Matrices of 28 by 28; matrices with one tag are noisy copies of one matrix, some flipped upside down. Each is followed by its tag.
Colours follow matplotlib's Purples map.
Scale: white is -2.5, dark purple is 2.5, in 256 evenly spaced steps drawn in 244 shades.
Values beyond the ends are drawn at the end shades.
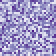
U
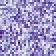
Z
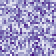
Z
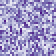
Z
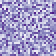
U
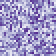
Z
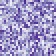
Z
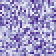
Z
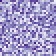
U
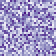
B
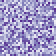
B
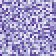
U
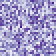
Z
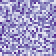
U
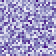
B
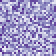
U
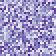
B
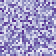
B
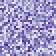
B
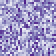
Z
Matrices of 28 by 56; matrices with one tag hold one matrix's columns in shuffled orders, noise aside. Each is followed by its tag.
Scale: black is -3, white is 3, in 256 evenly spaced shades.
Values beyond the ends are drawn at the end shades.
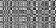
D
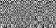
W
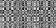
D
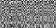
W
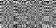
W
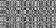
D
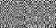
W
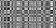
D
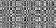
D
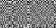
W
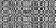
D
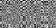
W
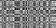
D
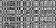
D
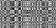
D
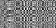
D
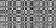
D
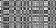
D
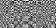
W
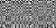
W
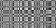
D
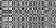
D
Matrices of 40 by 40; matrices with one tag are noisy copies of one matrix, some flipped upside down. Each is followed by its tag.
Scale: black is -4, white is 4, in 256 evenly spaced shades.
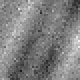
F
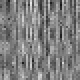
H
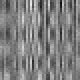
H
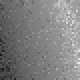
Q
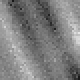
F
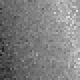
Q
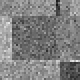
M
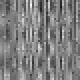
H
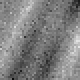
F
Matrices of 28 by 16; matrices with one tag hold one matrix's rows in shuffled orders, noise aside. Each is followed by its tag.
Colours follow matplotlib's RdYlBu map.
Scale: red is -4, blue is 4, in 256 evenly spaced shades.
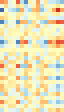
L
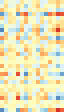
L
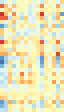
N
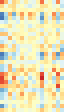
N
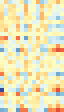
L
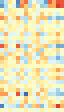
L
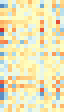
N
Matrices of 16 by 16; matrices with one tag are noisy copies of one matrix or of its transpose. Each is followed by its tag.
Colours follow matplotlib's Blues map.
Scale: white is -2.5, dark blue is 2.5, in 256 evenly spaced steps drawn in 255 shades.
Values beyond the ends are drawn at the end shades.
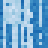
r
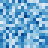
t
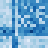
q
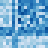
q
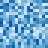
t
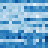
r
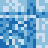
q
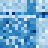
q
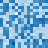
t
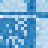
q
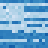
r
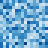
t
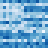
r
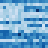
r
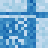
q
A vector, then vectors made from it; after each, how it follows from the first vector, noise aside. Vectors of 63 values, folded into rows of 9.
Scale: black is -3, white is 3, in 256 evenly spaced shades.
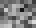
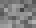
shrunk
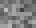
shrunk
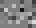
partly zeroed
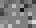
partly zeroed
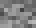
shrunk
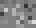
partly zeroed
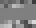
partly zeroed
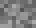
shrunk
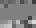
partly zeroed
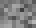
shrunk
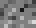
partly zeroed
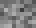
shrunk
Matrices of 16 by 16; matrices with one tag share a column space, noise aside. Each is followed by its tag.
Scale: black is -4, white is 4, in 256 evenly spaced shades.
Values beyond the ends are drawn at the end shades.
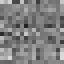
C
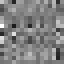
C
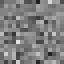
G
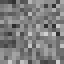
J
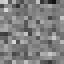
G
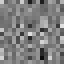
C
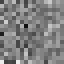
J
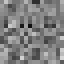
C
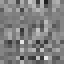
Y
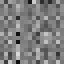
G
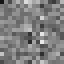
G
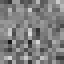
Y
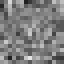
Y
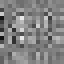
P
